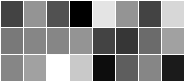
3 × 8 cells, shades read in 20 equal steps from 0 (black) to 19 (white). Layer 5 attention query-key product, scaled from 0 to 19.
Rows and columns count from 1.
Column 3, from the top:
6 10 19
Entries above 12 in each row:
2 0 2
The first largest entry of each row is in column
5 8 3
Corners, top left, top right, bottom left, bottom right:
5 16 10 2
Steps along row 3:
up up down down up up down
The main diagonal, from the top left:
5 10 19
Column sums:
24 33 35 26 23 22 23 30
